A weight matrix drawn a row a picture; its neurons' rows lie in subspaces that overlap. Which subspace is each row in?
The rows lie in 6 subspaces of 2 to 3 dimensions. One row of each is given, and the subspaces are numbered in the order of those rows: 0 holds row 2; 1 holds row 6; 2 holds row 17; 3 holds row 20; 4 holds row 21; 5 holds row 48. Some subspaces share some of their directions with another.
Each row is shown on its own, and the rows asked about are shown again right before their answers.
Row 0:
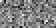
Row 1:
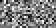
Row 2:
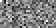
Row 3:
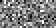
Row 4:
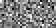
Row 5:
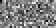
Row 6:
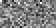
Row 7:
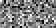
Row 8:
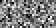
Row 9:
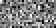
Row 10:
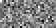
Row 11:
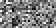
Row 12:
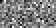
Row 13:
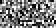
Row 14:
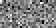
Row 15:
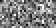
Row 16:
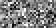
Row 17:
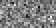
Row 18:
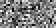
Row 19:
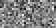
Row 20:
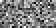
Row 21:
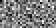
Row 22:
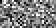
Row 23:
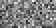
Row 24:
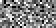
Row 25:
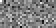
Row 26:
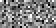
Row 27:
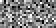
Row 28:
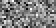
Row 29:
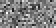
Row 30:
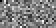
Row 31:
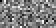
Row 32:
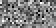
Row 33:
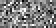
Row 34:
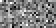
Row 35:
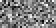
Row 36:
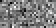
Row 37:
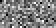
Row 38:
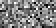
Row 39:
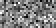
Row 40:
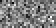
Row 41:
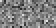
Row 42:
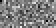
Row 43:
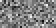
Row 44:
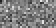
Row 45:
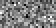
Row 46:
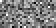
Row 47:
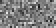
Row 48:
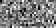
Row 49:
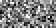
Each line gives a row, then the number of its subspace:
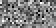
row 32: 1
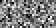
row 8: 2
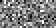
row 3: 5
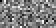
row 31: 4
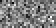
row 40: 2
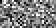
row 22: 1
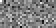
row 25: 1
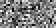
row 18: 0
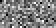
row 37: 3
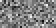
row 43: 3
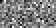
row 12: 3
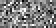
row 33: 5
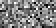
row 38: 3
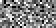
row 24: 1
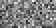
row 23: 3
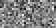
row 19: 4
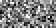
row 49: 2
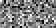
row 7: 4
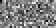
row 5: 0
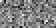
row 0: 4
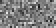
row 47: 0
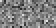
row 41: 4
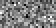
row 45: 2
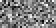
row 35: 3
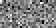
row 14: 1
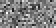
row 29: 0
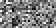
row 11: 5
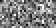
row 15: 0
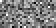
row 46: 3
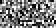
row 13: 0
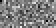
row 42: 0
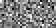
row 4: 4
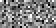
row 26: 1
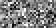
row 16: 5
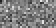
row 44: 1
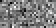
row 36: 5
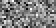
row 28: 1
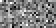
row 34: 5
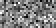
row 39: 2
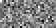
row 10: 2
